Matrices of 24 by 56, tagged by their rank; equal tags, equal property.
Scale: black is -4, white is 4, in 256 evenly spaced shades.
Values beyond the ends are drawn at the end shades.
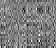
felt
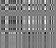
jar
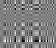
jar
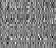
felt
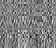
felt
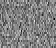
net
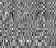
felt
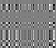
jar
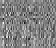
felt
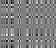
jar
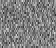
net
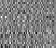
felt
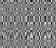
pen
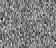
net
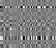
pen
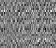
felt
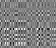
pen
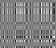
jar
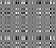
jar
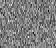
net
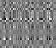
pen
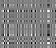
jar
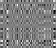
pen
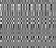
pen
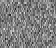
net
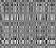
pen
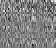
felt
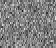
net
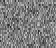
net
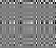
jar
